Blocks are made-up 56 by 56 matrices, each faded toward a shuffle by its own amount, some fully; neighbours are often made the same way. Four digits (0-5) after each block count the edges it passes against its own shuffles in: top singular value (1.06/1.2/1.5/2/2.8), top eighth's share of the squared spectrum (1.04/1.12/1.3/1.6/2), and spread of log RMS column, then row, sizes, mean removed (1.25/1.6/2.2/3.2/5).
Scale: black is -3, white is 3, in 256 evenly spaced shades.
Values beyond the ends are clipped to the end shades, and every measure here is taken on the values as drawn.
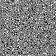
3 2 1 1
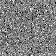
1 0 0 0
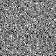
3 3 1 1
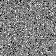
1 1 0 0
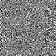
4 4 2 2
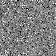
1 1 0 0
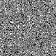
3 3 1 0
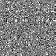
3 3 0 1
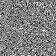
2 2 0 0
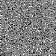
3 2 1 0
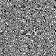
3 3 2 1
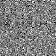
3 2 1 1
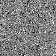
1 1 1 1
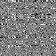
3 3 1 3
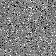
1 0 0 0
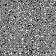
1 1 0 0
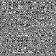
3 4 1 3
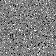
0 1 0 0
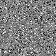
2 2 0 2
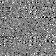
3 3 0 2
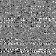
3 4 0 3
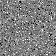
0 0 0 0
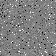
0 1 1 0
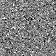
0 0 0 1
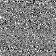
1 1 0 2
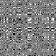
4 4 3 3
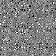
3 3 1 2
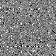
3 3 1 1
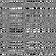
4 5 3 4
